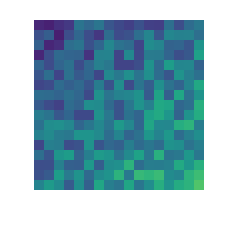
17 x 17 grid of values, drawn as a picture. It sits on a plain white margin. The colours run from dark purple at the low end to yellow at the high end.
Stripes: none. Mirror symmetry: none. Odd rows or columns: none. Grain: fine. Ninth with the lowest average: top left. Slope: up to the bottom right.
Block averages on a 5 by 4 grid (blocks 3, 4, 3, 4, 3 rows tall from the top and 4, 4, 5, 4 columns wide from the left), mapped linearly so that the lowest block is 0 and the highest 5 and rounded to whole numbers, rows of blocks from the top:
0 2 1 2 / 1 2 2 3 / 2 2 3 4 / 3 3 3 4 / 2 3 4 5
